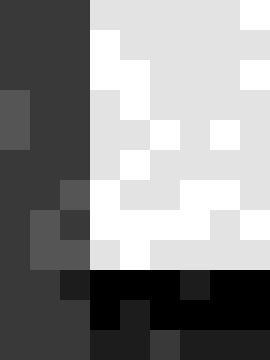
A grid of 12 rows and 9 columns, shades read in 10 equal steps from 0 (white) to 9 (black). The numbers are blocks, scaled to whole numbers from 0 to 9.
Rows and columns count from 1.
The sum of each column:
82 82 83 31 29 32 32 33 32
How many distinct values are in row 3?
3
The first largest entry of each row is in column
1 1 1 2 2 1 1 1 1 4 4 4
